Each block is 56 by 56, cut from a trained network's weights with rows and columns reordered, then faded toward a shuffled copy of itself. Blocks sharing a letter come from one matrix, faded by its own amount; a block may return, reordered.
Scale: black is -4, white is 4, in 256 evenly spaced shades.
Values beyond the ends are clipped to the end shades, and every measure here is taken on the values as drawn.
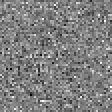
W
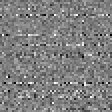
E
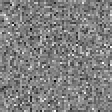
W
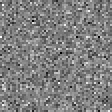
W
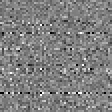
E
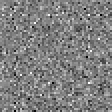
W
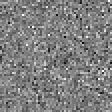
W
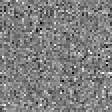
W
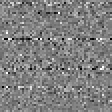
E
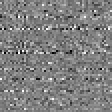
E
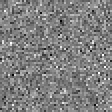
W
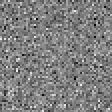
W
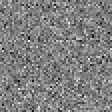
W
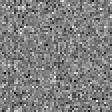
W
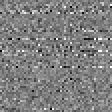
E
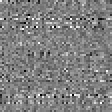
E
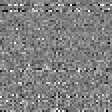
E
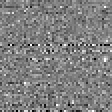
E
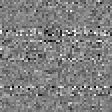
E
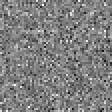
W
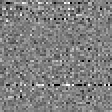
E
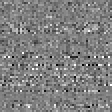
E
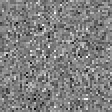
W
